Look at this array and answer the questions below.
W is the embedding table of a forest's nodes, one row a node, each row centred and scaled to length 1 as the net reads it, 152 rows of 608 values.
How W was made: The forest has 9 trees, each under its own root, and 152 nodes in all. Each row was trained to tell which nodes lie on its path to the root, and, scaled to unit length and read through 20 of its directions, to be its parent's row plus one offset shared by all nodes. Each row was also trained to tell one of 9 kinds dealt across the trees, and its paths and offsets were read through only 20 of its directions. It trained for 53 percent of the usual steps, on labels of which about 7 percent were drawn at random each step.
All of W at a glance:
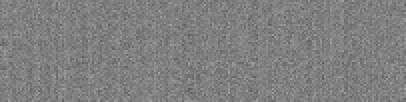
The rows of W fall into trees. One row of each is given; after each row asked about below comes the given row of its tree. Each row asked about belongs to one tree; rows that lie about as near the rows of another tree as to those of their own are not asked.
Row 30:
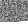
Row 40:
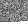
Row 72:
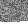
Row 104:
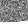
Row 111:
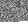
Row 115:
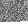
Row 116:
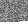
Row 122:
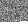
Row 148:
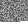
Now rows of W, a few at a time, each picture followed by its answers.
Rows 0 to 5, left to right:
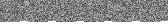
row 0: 116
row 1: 104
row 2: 30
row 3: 115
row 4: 116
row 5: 104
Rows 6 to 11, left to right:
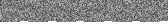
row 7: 104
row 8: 148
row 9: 40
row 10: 122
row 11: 116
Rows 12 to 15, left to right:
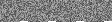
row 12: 30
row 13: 148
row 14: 148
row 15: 104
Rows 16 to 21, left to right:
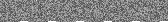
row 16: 40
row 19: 104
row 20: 40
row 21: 122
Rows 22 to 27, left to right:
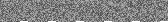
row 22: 122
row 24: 122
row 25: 122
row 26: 111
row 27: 30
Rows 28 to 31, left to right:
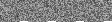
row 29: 111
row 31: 116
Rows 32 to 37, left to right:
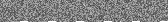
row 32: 40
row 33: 30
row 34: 111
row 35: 72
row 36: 111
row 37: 116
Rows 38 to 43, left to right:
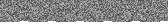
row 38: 116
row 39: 72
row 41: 116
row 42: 40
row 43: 115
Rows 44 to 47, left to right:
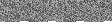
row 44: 122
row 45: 148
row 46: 104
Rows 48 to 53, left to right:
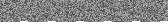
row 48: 111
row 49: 30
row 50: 122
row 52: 72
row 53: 40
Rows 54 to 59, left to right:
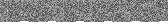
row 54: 122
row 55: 30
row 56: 122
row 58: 30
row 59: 40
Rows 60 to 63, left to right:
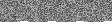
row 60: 148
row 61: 116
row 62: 115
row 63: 72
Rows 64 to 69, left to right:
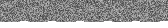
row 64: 40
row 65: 148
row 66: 115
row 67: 116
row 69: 111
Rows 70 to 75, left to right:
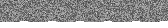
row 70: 122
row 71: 148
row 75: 116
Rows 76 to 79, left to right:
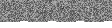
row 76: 148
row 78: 104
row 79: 40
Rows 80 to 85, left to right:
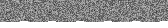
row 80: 122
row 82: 122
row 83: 148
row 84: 40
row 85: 116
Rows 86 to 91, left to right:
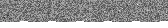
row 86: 122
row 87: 115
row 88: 30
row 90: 122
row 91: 122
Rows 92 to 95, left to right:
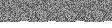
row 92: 40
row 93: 148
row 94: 116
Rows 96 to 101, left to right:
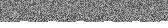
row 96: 72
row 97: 104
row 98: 104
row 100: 115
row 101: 148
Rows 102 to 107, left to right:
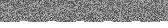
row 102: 72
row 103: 40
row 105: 30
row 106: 116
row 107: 148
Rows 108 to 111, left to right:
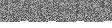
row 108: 104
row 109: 115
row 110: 40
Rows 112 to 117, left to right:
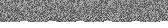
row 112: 148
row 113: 116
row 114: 148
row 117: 148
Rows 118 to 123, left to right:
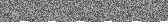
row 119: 148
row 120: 116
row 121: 104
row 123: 104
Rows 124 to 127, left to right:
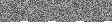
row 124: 72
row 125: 148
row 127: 40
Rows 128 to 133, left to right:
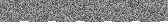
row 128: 104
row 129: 104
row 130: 116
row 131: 30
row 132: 40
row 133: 40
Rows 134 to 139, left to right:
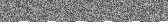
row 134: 111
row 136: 116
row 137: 72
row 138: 148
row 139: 40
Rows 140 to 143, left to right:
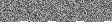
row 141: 122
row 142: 116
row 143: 115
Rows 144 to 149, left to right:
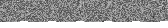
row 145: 30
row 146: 40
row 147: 115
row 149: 104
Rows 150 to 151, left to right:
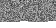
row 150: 122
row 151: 30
